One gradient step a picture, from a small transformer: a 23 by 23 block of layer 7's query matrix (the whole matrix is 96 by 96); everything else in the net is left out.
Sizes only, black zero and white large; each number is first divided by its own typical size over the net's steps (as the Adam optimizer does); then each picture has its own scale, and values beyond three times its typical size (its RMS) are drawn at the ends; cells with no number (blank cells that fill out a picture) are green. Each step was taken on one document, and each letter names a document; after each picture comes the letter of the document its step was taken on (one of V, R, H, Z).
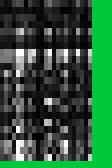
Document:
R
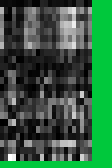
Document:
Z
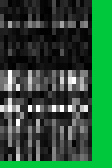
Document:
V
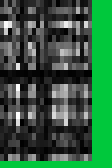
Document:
Z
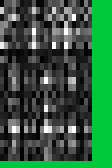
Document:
Z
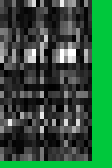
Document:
Z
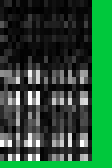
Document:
V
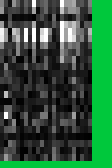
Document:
Z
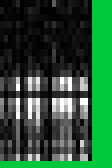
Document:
V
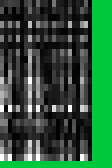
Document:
V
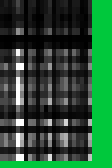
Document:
R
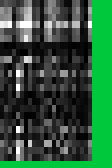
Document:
R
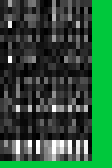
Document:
V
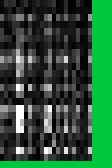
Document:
R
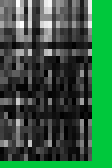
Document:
R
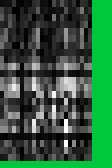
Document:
Z
